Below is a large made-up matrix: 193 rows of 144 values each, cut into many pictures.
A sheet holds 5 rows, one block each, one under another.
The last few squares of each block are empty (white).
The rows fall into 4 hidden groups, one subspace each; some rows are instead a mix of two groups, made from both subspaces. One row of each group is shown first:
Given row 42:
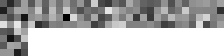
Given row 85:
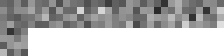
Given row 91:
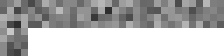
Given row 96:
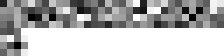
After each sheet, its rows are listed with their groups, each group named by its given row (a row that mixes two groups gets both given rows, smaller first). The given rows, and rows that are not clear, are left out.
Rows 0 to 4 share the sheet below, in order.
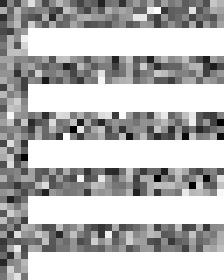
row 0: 91 and 96
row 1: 85 and 96
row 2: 85
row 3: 85
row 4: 91
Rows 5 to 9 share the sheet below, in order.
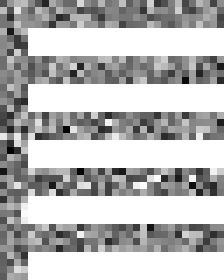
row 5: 42 and 96
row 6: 85
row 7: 42
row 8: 96
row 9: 96
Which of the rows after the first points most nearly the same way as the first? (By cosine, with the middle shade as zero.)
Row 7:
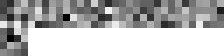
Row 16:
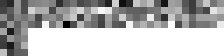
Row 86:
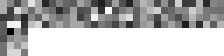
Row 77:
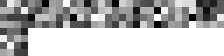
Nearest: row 86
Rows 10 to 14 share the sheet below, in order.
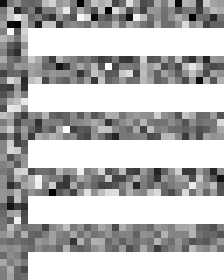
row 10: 91 and 96
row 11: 91 and 96
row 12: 42
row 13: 42 and 96
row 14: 85
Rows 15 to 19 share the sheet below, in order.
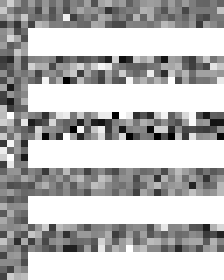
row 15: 42
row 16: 85
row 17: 85
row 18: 85
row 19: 96
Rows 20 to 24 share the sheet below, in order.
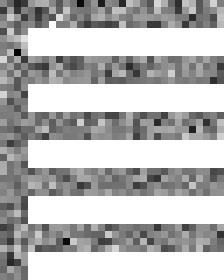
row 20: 42 and 96
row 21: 91
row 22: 85
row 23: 96
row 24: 42
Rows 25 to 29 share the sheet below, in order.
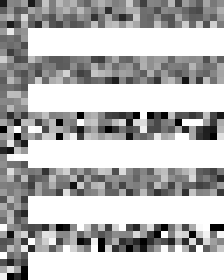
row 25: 91
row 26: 42 and 91
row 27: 96
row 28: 85
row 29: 96
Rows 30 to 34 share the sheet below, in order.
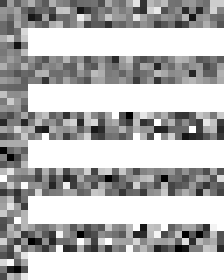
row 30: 96
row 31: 85
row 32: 85
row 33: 42 and 85
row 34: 96
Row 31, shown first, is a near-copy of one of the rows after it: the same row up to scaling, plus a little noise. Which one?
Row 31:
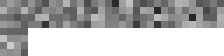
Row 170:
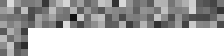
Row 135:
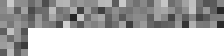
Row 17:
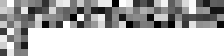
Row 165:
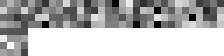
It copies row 165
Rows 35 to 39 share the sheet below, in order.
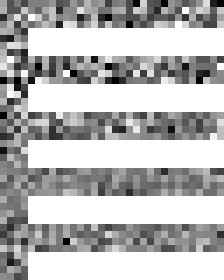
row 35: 96
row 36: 42
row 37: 91
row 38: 96
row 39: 42
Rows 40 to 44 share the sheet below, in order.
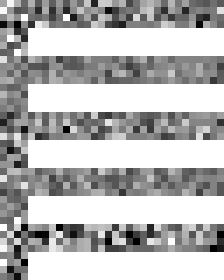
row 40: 42
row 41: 91
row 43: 42
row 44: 91
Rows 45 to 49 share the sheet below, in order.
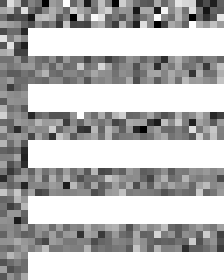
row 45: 85
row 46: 85
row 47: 96
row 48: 42
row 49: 85
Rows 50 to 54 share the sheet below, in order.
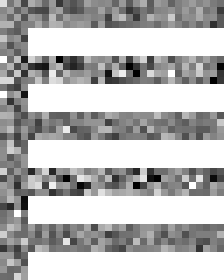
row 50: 91
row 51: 91
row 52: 42
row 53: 96
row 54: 42
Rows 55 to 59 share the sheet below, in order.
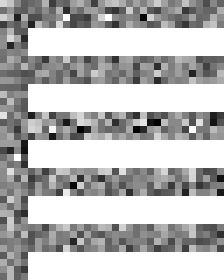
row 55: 42 and 96
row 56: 85
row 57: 96
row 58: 85
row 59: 85
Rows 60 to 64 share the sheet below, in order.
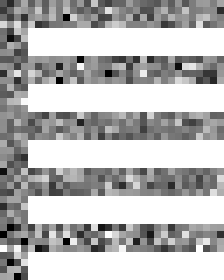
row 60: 42
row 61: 96
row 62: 96
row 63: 91
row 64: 42
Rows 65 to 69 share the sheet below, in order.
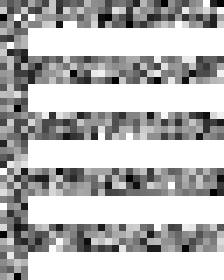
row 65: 96
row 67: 96
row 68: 91
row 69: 42
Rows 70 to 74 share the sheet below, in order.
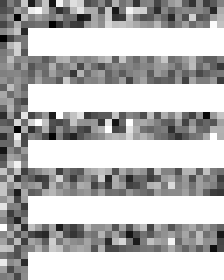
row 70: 91 and 96
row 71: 85
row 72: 91 and 96
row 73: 91
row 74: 91
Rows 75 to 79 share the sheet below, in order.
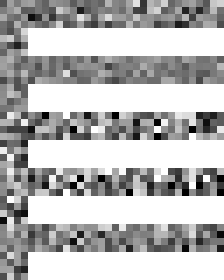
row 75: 96
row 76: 42
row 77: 85
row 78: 85
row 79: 85
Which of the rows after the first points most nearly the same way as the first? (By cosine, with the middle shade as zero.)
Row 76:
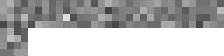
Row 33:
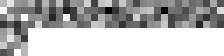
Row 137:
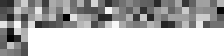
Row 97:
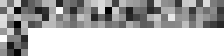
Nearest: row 33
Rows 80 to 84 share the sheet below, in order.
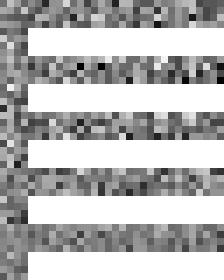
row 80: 85
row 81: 85
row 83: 96
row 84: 85
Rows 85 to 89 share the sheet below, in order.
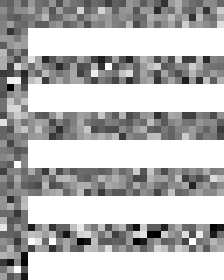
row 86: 91
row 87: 42
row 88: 85 and 96
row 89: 96
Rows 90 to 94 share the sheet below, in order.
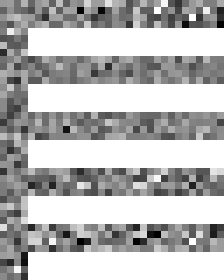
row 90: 85
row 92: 42
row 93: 96
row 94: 96
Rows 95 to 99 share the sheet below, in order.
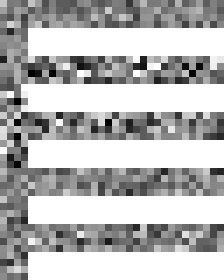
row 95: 91
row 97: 91
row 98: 96
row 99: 96
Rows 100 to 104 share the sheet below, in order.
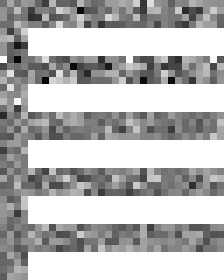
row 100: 96
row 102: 91
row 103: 96
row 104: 96
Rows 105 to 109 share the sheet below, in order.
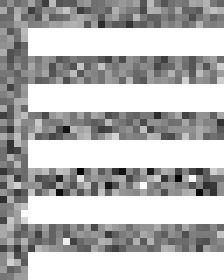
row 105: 96
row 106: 85
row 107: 42
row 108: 96
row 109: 42
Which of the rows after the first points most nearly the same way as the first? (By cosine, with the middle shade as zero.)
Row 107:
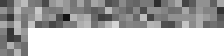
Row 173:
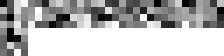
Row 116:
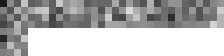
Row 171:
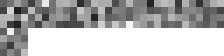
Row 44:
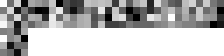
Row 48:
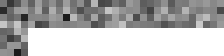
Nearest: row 173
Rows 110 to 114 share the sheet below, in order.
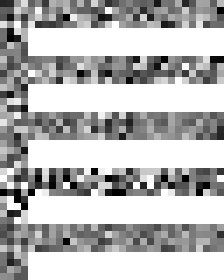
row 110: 42
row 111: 96
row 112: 42 and 91
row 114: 42
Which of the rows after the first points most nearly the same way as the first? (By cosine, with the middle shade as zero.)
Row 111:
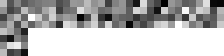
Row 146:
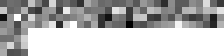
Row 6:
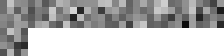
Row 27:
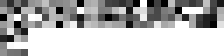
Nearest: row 27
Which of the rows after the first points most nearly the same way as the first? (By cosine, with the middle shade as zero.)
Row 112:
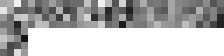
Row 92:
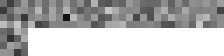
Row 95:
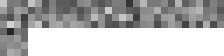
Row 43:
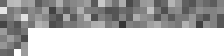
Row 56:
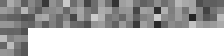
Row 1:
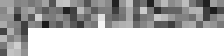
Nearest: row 43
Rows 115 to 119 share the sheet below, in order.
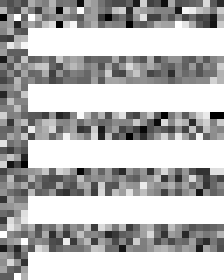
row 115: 96
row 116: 91
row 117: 96
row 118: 96
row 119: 42
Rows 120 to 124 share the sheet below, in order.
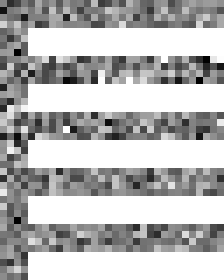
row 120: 42
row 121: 96
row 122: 42
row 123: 42 and 91
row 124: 96
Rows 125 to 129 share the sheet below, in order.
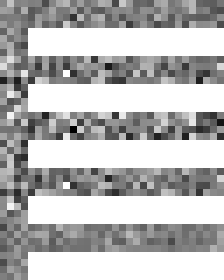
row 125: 85
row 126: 42
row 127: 85
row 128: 42
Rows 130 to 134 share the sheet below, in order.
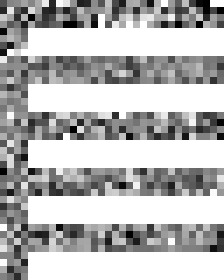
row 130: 96
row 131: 91
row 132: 85
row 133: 91
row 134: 91
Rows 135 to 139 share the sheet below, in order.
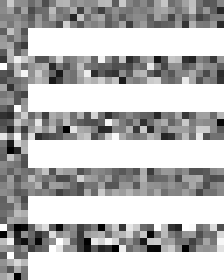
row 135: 85
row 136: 42
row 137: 42
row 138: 96
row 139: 42
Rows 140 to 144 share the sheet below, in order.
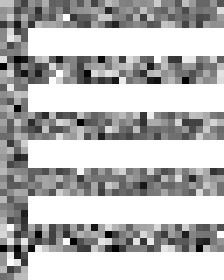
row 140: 42
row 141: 42
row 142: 96
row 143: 96
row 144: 42
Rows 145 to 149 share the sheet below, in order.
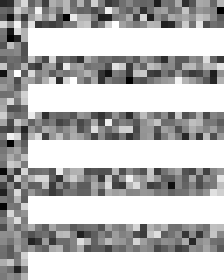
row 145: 42
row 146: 96
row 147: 91
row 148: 91
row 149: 96
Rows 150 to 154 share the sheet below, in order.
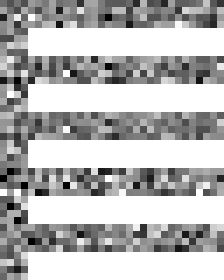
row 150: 96
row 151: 42
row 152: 42
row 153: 42
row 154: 96
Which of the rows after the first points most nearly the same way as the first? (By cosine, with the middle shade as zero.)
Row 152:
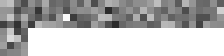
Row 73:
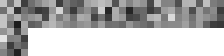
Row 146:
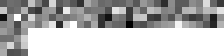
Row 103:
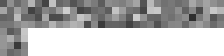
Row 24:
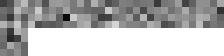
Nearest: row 73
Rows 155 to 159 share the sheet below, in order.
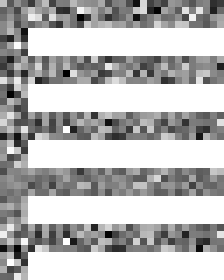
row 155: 96
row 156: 42
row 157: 42
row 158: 96
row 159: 42
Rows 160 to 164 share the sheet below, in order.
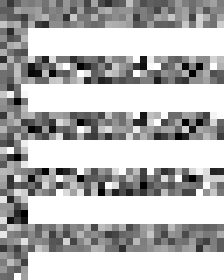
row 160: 42 and 85
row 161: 96
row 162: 96
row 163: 96
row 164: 42
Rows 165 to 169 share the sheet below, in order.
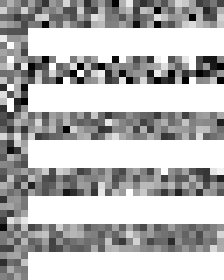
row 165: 85
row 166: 85
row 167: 42
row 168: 96
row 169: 91
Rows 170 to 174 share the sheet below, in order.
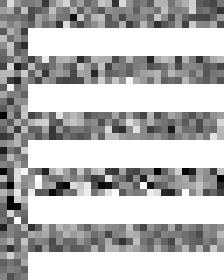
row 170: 85
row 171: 91 and 96
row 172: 91
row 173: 42
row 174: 91
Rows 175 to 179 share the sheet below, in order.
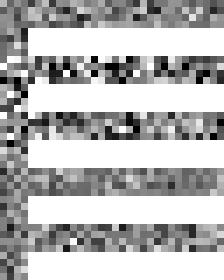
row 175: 96
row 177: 91
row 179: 85
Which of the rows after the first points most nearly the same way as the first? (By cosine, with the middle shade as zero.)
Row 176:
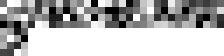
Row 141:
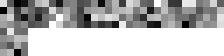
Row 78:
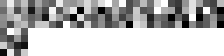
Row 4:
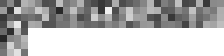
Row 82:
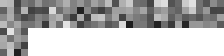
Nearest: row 78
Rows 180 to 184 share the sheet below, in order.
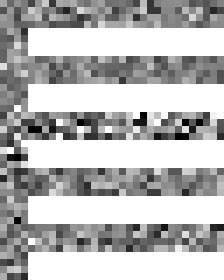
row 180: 96
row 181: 42
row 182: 96
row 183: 42
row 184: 96
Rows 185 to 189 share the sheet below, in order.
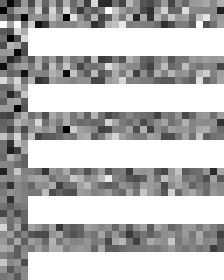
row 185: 42
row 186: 42
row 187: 42
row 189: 91
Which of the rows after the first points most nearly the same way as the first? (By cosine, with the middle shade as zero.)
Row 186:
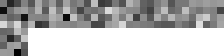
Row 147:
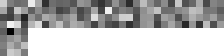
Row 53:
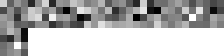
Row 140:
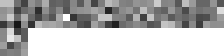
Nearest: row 147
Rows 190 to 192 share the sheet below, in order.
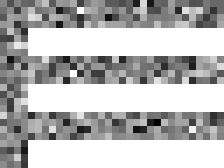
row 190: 96
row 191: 85
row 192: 96
